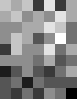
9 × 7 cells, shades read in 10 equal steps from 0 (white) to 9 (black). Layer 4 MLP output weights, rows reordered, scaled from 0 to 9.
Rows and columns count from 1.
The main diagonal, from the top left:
2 2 3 6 1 6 3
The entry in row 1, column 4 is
7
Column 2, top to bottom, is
3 2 4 2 2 4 6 5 7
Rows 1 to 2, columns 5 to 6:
1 7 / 4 1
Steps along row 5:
down up same down up down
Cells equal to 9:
1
